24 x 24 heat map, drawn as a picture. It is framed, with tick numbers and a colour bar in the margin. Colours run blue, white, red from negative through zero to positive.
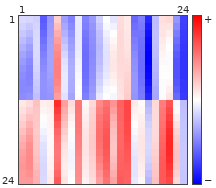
The top middle is the smoothest part. Streaks run downward. A horizontal seam about 50% of the way down splits the table, and the bottom part is higher. The ninth with the lowest average is the top right.
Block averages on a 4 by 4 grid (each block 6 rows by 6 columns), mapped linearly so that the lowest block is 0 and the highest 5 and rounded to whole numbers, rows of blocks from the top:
1 1 2 0
1 1 2 0
4 4 5 4
4 4 5 4
